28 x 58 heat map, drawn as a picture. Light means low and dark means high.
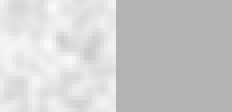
It is made of 1 by 2 panels. Panel 1,1: very low, blotchy, faint in contrast. Panel 1,2: low, flat.
